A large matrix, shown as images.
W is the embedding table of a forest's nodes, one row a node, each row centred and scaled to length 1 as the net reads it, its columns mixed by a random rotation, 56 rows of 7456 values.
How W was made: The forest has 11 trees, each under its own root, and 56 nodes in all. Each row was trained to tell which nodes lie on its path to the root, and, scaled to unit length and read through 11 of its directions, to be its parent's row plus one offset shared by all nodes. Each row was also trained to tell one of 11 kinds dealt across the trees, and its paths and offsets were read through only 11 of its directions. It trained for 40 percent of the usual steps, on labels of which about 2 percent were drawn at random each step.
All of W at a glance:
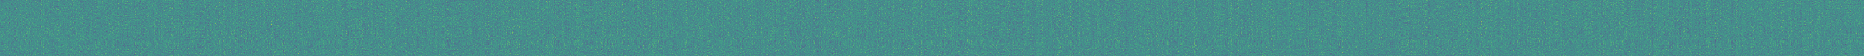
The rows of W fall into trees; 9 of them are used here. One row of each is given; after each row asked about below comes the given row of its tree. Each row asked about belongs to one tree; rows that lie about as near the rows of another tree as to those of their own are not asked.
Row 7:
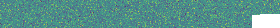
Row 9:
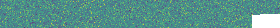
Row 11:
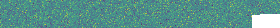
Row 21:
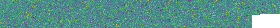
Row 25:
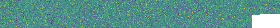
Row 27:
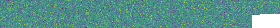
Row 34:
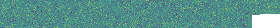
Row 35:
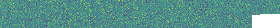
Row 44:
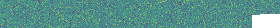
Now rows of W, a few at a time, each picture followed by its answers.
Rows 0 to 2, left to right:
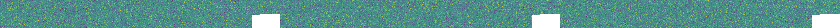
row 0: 27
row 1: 25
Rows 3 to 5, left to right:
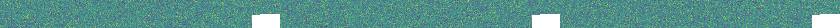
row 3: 21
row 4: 11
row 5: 7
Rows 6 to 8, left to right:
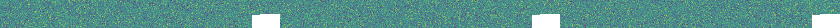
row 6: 25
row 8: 34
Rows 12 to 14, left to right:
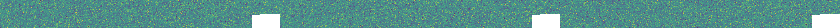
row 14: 44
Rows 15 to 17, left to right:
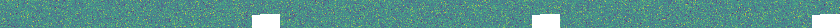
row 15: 21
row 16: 7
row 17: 35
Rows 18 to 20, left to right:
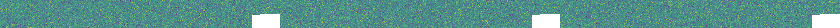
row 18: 34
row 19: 7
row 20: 44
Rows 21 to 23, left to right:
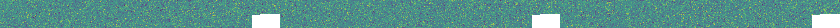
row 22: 34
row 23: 34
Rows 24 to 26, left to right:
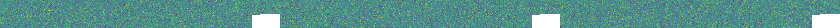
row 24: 21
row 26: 7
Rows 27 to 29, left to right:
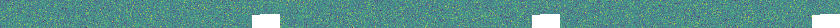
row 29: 11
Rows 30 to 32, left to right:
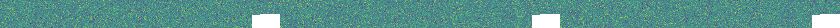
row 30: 9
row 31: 21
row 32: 11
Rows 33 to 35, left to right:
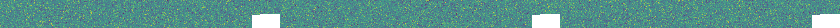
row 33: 9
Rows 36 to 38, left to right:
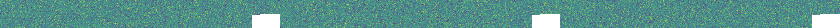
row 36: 35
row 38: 9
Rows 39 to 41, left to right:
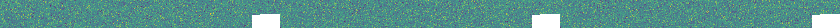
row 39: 21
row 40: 7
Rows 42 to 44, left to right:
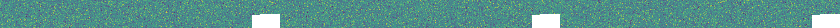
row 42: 44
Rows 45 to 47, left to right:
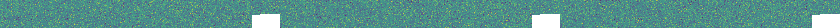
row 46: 7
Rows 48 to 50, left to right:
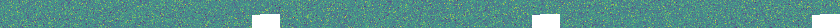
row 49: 21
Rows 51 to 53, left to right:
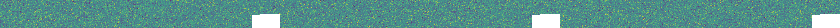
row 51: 25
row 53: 11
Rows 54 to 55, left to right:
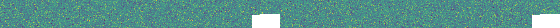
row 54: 25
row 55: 34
